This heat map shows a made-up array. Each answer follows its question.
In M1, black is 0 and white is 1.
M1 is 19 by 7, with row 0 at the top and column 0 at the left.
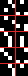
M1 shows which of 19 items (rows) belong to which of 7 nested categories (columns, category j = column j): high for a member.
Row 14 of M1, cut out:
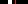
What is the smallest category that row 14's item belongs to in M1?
2
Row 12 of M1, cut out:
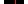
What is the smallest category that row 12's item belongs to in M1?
0
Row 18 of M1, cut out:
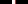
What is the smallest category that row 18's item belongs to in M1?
3
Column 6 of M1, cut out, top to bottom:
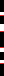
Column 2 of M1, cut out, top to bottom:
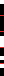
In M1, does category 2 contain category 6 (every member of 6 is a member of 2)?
no
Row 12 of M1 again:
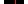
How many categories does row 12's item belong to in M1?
2
